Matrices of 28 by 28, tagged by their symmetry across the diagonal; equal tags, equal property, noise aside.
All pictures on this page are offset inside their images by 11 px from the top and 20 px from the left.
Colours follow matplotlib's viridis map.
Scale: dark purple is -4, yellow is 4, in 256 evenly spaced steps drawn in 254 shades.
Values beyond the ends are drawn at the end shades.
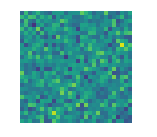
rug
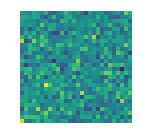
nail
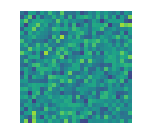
rug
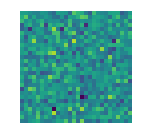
nail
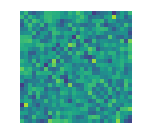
rug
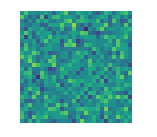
rug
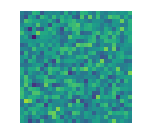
nail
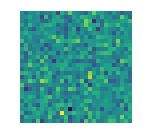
nail
